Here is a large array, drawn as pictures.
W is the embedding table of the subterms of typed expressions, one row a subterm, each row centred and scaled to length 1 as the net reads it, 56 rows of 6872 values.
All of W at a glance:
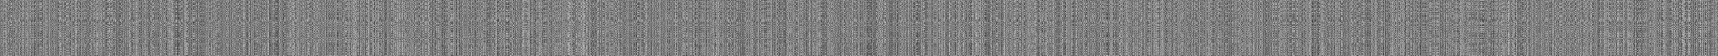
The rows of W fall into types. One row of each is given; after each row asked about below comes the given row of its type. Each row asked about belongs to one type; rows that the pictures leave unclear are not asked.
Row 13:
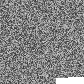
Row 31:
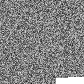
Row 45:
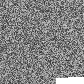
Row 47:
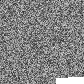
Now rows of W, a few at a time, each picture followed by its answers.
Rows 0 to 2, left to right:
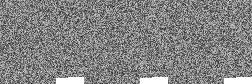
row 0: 45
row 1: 31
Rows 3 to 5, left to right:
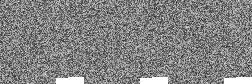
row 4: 13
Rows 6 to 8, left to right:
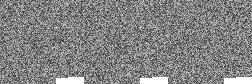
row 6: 47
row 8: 45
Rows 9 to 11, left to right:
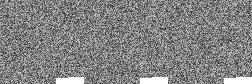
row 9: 13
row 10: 31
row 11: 47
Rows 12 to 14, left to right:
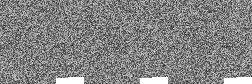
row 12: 45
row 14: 45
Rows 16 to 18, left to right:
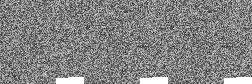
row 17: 45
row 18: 45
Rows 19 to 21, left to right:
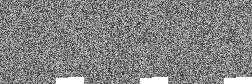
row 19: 31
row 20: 47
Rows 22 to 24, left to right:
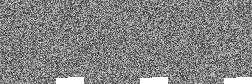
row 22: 13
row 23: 45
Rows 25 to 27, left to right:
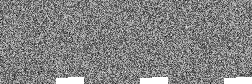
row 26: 45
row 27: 47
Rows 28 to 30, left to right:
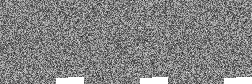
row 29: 47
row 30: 45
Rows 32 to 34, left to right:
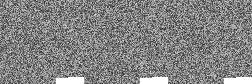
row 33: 31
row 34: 13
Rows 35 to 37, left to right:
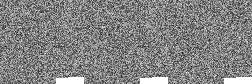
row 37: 13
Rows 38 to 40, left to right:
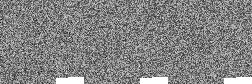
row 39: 13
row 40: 13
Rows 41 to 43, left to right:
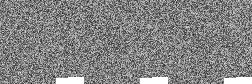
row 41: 31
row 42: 13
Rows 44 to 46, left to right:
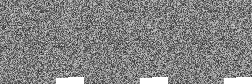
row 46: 45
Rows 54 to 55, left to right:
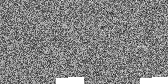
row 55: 31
